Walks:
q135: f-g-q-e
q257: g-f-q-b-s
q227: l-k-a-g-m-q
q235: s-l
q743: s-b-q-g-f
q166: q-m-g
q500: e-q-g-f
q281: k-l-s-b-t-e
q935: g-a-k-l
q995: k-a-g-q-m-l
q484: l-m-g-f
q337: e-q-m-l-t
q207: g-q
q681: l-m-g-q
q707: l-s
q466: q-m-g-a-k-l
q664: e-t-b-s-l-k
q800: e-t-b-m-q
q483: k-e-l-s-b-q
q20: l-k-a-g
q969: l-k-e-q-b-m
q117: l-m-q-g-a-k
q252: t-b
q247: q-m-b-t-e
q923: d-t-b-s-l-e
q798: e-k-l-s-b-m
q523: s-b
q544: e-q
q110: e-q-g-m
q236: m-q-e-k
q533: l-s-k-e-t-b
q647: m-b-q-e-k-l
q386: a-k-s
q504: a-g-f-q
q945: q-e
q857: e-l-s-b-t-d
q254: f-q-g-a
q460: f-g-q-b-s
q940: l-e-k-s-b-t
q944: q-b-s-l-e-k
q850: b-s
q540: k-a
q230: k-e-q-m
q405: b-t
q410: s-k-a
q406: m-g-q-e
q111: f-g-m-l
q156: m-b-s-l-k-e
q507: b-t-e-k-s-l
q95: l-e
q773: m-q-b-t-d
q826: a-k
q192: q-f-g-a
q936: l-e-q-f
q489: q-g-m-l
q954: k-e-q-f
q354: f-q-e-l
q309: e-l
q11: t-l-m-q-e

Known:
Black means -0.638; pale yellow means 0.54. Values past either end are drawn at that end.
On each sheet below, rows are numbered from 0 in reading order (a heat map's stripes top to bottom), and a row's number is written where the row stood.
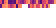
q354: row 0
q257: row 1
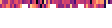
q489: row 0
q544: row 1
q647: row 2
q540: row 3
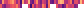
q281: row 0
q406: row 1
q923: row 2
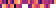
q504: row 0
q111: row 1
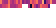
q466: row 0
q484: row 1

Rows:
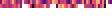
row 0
q969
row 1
q850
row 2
q254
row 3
q20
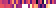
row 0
q230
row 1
q945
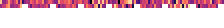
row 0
q166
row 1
q117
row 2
q533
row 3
q935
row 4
q826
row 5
q798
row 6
q207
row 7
q681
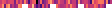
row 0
q944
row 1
q309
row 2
q483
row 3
q995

